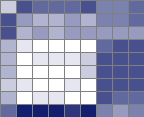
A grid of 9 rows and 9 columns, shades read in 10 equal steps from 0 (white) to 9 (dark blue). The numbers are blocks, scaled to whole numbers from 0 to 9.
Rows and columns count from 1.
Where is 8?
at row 9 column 5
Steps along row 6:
down same same same up up same same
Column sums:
36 25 24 23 24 27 53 52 55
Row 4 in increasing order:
0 0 0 0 1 3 6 7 7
